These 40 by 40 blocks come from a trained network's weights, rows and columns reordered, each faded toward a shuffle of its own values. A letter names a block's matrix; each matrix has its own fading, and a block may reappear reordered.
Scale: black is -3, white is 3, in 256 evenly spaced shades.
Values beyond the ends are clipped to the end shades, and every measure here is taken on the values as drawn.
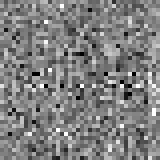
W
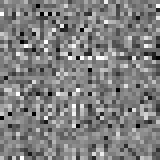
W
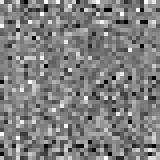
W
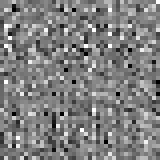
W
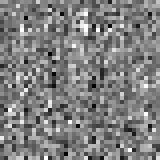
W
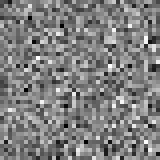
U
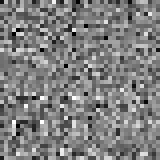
U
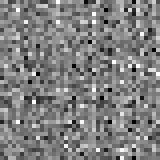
W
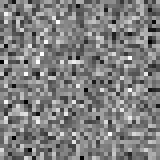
U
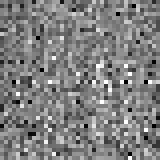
W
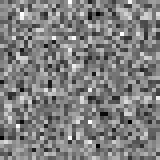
U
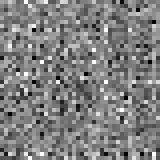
W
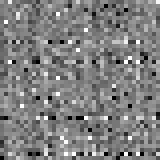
W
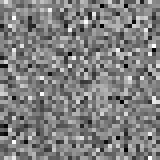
U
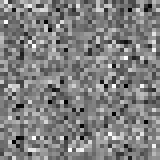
W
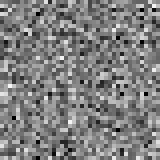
U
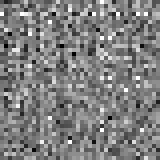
W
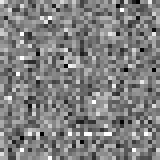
W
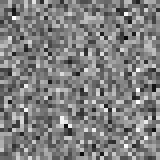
U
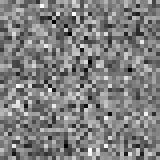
U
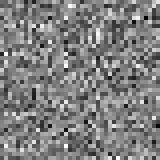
U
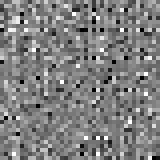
W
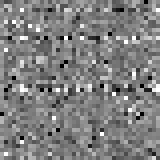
W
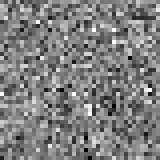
U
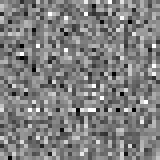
W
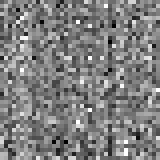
W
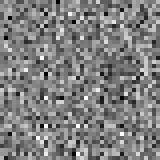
U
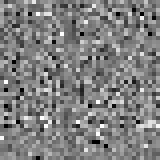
W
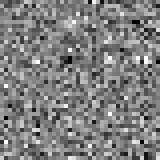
U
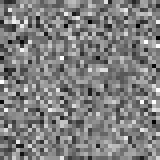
U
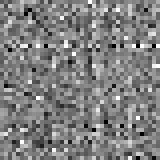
W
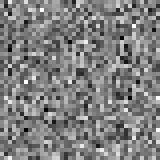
U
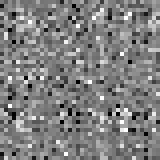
W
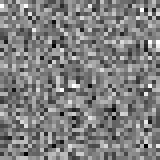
U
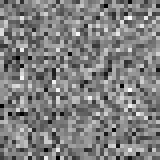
U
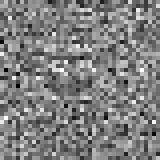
U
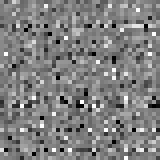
W
